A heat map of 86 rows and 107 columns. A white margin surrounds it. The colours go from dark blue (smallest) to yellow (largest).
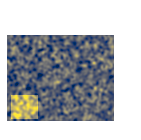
The ninth with the highest average is the bottom left. The field is mottled with small blotches. An odd patch, higher than its surroundings, sits in the bottom left. The ninth with the lowest average is the middle left. There are no regular stripes.
